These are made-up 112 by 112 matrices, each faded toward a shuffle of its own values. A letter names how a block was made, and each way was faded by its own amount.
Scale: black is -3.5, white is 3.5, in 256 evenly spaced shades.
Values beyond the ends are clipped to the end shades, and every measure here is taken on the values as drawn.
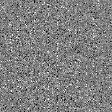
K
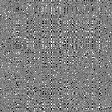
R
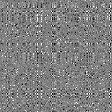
R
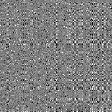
R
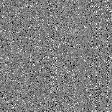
K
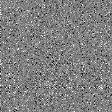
K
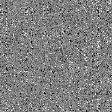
K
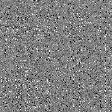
K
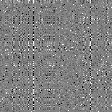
R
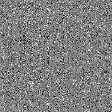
K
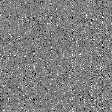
K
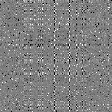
R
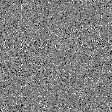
K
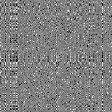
R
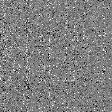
K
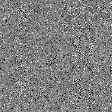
K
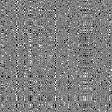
R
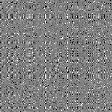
R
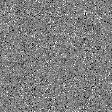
K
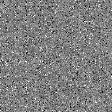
K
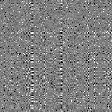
R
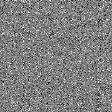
K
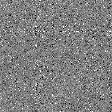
K
